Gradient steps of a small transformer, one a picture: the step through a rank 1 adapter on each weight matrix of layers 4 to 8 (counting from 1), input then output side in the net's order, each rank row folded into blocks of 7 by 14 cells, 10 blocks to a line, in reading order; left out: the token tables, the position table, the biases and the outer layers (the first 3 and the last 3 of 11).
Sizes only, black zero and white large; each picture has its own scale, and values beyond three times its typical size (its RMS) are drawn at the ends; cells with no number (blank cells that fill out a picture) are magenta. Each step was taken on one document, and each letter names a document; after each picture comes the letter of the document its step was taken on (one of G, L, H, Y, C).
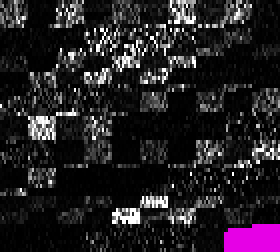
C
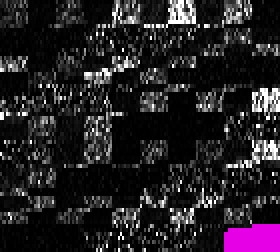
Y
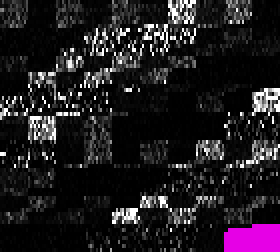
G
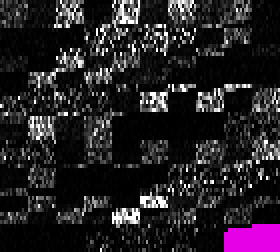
G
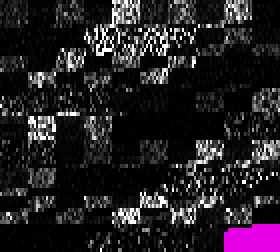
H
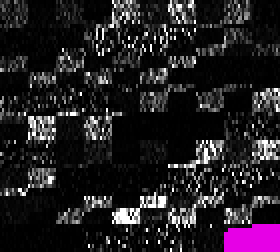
H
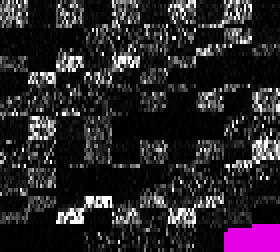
Y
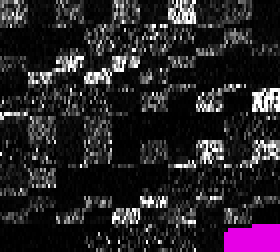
Y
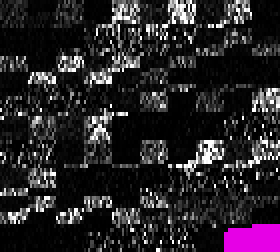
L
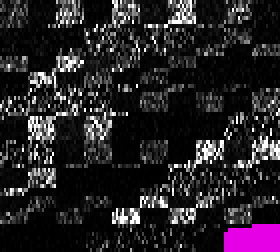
C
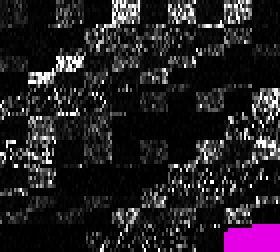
C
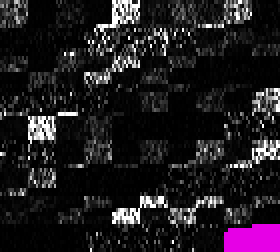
G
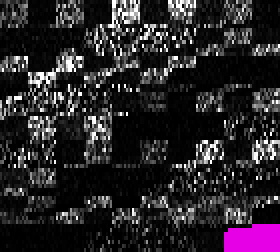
L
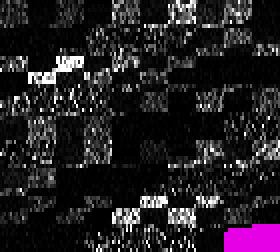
Y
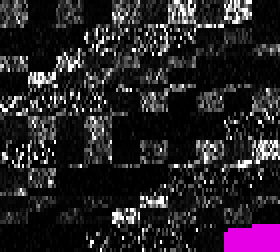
G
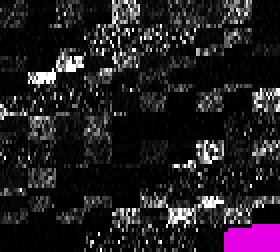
L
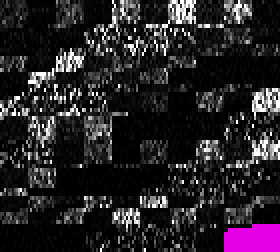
C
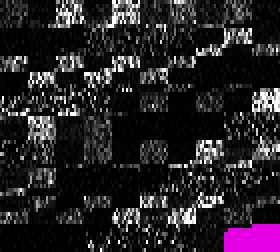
H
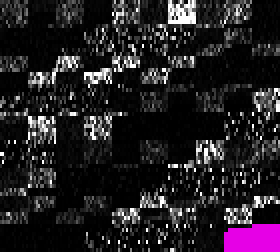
H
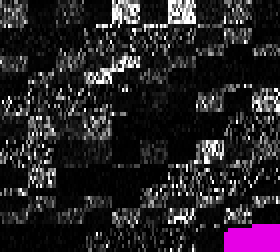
C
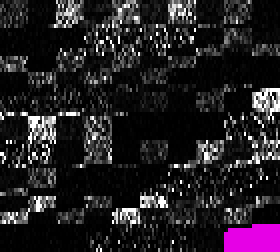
G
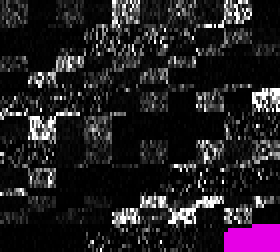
G
